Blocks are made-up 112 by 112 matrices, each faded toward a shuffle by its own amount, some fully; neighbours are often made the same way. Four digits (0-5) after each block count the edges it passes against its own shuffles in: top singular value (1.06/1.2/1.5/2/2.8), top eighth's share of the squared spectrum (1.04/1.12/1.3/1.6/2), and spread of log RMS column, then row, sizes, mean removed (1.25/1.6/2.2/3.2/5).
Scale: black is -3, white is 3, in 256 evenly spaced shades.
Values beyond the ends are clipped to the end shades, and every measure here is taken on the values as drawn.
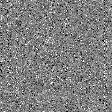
1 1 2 0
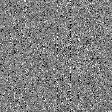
2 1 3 0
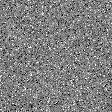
0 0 0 0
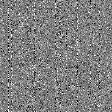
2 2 3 0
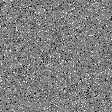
0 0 0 0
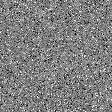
0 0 0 0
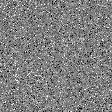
0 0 1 0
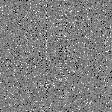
3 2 1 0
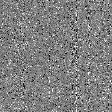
2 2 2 0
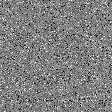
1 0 0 1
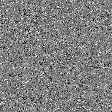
0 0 0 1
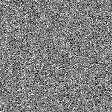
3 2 0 0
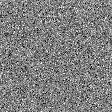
1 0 0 0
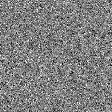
3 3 1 1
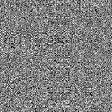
4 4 2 2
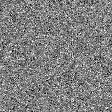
2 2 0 0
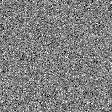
2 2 0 0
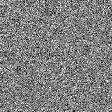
3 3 1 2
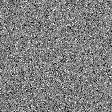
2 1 0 0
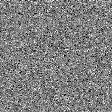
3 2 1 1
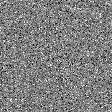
2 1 0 0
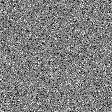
0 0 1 0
